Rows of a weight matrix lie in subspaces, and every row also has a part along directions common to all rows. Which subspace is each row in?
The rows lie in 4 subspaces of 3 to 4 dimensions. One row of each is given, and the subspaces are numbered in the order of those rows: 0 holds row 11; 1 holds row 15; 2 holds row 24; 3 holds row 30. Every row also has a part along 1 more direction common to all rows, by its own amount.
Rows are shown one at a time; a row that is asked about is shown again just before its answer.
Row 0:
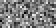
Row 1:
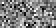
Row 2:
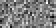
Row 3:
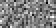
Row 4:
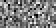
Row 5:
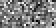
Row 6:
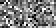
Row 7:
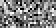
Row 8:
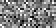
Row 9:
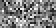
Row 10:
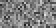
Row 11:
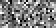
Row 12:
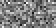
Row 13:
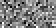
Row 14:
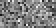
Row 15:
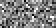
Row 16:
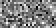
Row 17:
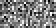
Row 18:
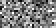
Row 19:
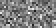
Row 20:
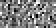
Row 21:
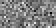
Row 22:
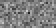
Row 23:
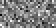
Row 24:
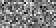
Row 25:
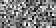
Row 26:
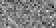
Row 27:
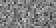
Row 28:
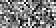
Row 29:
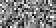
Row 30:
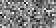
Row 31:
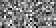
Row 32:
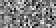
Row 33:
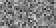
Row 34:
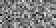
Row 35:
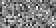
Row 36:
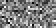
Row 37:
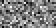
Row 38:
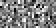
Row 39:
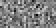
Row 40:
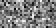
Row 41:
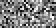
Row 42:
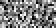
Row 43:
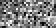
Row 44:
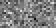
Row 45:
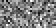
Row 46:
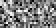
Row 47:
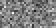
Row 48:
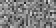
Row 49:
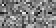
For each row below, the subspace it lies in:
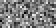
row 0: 1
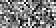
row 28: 0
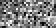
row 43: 2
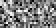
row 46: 0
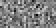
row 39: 0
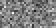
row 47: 3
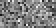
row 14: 3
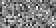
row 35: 3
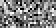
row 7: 0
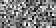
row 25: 2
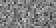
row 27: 0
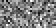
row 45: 3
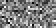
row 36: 3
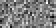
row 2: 1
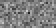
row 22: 1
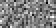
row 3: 1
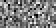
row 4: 0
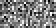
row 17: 1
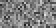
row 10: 1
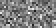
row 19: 3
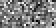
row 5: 3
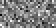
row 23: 3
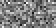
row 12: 2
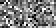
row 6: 2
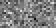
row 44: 2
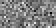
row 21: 2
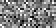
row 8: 3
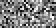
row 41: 1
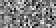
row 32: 0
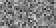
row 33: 2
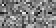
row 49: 2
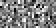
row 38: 0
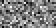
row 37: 2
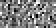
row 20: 0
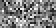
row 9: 0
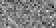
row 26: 3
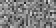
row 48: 1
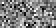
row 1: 2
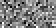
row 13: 2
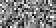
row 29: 1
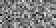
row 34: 1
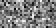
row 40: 0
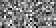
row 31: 2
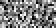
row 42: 0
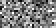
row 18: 3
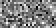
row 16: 3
